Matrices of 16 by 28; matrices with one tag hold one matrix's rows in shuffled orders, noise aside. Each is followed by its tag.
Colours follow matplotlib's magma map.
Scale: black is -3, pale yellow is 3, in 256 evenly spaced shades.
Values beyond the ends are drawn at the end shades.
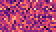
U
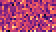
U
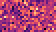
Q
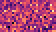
U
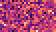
Q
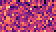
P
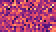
U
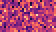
Q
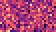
P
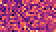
Q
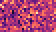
Q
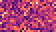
Q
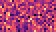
P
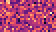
P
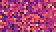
Q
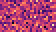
U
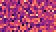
Q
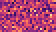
U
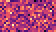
P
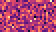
P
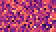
U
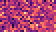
Q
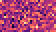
Q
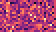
P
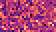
Q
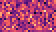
P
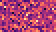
Q
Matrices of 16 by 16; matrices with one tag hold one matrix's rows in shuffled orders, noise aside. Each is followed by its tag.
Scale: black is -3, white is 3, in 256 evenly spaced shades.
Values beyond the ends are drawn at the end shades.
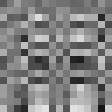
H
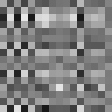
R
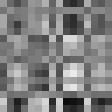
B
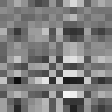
B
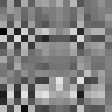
R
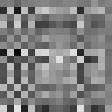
R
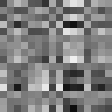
B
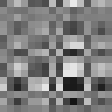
B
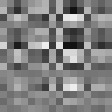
B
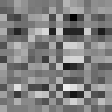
B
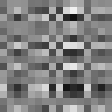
B
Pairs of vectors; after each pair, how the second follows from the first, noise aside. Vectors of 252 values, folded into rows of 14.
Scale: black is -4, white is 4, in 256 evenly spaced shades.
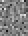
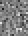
wrapped around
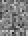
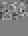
partly zeroed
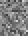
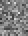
wrapped around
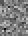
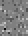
partly zeroed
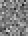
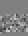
partly zeroed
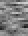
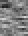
wrapped around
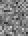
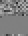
partly zeroed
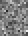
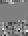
partly zeroed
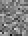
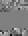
partly zeroed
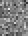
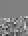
partly zeroed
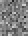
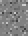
partly zeroed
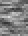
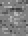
partly zeroed
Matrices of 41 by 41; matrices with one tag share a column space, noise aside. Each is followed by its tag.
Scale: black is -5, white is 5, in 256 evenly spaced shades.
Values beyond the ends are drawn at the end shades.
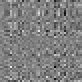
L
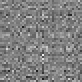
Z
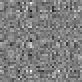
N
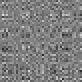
Z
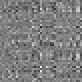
N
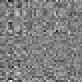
L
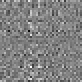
L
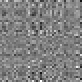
L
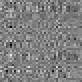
N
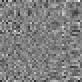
L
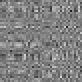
N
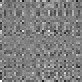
L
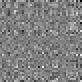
L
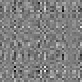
N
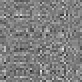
Z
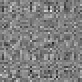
N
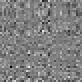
L
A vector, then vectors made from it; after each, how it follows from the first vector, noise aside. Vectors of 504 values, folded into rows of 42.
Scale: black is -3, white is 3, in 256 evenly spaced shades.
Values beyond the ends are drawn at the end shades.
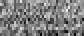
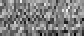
copied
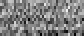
copied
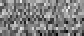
copied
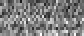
negated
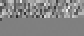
partly zeroed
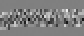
partly zeroed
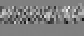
partly zeroed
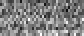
negated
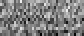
copied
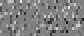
partly zeroed
